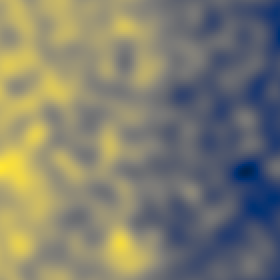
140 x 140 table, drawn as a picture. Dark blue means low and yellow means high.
Slope: up to the left. Lone odd cells: none. Average level on the scale: 50%. Grain: smooth.
